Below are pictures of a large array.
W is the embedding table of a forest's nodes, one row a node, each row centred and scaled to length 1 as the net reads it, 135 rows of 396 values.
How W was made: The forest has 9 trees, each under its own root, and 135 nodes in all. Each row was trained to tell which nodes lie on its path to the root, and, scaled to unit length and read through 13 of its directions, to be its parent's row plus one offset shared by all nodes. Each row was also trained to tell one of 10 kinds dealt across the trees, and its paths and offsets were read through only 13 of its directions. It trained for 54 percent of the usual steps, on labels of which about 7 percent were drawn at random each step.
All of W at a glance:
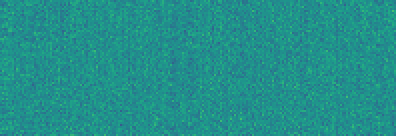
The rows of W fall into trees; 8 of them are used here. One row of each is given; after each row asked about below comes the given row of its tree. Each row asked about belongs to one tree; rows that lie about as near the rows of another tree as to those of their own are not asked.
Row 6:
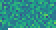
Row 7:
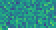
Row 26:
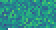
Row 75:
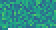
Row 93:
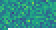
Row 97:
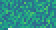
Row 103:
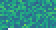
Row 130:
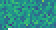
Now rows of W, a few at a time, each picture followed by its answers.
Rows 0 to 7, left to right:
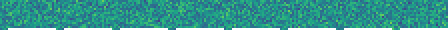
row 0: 26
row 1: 26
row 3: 130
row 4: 75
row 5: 93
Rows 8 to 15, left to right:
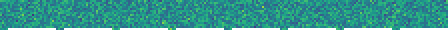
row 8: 26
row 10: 7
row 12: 130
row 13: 103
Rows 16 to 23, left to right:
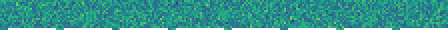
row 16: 97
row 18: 97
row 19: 97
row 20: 26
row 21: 97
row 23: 7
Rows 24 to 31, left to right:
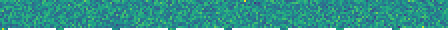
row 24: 26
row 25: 93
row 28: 97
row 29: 130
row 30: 7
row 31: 97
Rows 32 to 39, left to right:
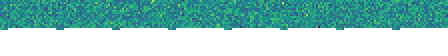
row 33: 6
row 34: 6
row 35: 97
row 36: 26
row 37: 97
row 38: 7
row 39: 97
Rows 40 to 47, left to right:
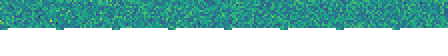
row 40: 6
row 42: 93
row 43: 130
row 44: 130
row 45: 103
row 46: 93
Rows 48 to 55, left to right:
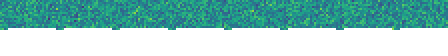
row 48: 103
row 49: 6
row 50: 97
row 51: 103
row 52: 26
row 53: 130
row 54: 130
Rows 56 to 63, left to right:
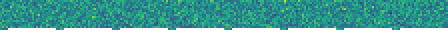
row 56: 97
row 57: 93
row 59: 26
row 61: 26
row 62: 7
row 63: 103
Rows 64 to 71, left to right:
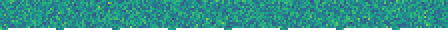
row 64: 26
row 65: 130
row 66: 130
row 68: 26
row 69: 26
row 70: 97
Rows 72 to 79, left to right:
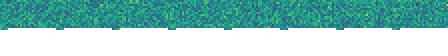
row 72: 7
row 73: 7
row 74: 130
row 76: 130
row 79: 103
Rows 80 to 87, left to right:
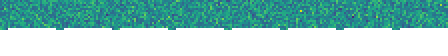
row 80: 26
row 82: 97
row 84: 75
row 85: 6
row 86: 6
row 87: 26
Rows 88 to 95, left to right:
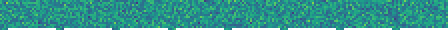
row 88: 75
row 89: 103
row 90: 6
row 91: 130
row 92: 26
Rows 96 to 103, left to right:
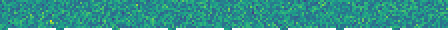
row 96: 7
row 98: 7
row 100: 93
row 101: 6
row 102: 97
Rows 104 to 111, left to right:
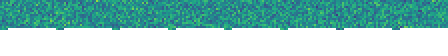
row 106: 130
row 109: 7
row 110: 6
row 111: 6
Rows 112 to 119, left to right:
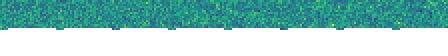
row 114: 75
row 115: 26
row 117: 6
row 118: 93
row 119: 6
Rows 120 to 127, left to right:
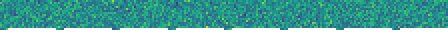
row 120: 97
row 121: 103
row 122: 6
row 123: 97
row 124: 6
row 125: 6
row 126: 26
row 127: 26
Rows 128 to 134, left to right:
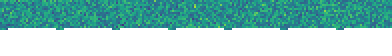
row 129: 26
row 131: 97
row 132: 97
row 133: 6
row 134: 97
